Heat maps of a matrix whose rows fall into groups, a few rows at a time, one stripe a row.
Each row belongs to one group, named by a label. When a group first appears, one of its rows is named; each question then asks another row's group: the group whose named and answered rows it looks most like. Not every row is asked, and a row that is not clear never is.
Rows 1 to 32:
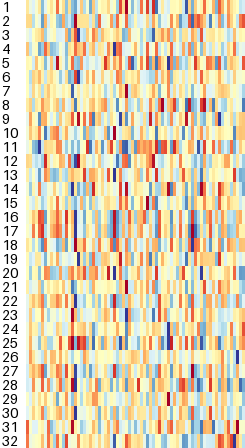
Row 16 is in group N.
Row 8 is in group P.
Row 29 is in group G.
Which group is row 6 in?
G
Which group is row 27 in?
N
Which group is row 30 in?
N
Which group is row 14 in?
G
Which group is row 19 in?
G
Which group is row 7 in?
G
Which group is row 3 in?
G
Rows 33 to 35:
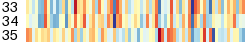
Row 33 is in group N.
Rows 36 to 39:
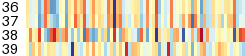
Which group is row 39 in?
G
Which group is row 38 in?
N
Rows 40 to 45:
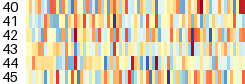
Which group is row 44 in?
G
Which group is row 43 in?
N
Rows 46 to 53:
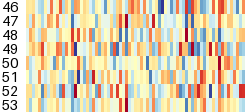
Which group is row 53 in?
G
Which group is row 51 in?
G
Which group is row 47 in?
G
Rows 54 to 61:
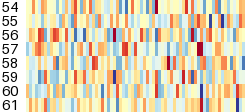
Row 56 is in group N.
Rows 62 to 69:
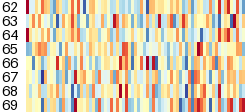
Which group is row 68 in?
G
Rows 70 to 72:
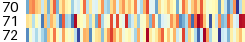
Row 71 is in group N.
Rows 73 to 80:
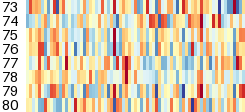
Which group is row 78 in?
P
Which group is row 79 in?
N
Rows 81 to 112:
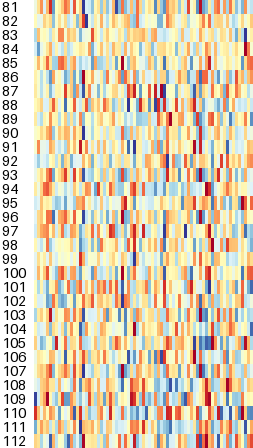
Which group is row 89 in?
P
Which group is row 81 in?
N
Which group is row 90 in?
N
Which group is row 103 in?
N
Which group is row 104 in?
G
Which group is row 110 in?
P
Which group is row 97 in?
P
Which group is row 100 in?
N
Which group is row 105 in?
P
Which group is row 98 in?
G
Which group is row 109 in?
P
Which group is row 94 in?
P
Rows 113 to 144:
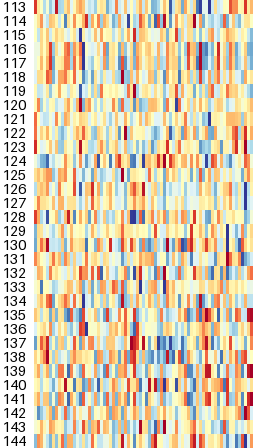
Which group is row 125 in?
N
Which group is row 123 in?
P
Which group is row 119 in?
G
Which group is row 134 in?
N
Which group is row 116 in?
N
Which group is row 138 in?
P
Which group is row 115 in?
G
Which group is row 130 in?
P
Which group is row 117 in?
N
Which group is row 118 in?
N
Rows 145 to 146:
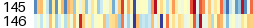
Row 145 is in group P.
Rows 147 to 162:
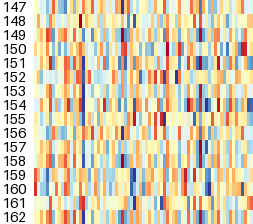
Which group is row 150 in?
P
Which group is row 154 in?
N
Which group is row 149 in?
N
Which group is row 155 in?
G
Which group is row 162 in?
N
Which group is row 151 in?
N
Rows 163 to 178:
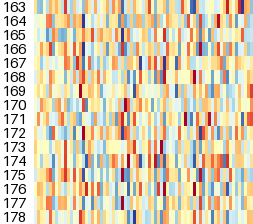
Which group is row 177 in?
N
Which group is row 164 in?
N
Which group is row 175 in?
N
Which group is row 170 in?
G
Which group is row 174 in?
G
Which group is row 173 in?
G
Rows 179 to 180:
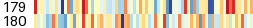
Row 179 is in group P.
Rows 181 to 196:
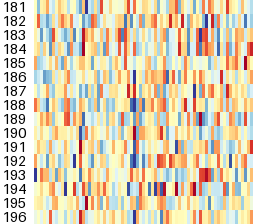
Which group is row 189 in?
N
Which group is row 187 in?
G
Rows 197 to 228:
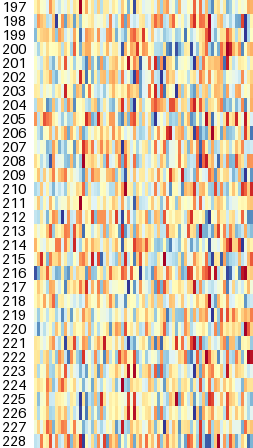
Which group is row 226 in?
G
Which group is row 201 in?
G
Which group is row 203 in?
G
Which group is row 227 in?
N
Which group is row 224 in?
N
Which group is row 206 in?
P
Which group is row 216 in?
P
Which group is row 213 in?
N
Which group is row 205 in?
P
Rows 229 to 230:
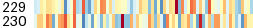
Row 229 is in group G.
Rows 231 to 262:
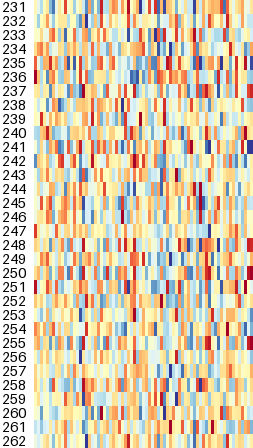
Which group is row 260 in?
G
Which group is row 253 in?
G
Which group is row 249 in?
P
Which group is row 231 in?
G
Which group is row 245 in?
N
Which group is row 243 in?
G
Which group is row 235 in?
P
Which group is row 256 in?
G
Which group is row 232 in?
G
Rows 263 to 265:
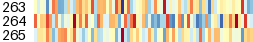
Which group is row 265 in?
N
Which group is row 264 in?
P
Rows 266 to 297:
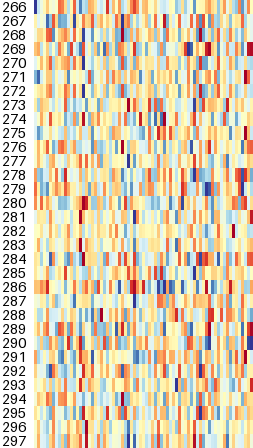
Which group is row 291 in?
P
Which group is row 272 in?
N
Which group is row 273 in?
G
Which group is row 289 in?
N
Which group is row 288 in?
G
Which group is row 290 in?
N
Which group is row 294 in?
N
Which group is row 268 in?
N
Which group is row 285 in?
G
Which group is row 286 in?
P
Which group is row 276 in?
N
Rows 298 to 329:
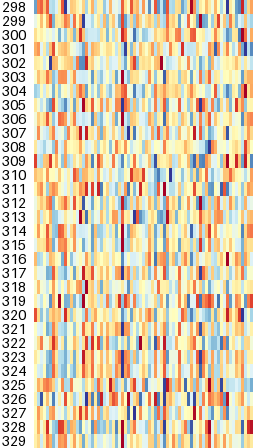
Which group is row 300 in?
P
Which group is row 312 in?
N
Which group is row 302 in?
G
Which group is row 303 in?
N
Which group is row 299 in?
N
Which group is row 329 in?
N
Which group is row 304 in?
P
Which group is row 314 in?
N
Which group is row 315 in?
N
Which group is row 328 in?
N
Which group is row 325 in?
P
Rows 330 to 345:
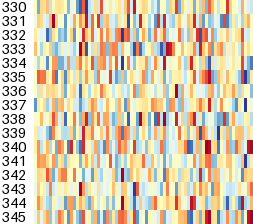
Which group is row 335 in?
P
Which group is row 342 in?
N
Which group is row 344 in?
P
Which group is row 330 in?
G
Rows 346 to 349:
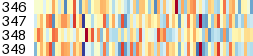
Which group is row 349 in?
N
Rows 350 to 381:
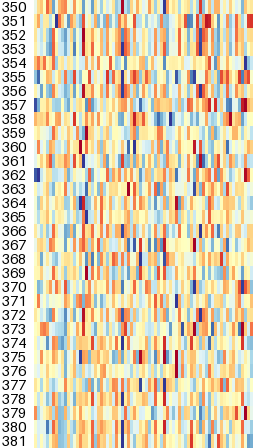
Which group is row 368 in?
G
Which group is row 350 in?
N
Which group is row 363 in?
G
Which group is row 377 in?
G
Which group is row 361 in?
N
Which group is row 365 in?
G
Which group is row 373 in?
P
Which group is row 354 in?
P
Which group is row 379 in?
P
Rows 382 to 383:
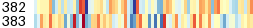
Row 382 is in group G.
